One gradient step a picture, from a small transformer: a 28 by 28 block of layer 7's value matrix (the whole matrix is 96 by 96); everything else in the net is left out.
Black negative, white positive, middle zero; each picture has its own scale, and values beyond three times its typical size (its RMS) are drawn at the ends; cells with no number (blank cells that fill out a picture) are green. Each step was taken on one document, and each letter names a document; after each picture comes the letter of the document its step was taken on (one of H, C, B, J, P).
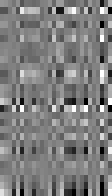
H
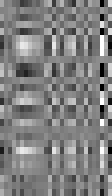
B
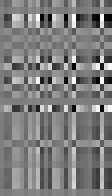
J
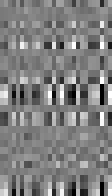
B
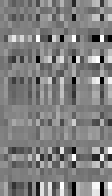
B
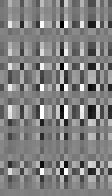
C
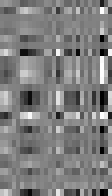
H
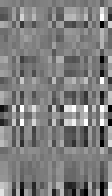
H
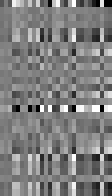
J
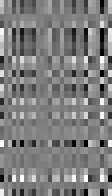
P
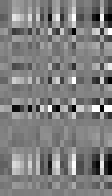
J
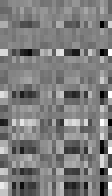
H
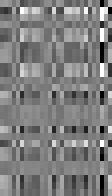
H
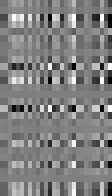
J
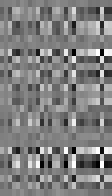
J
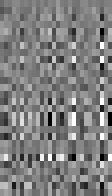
B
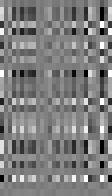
P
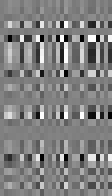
C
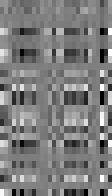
H
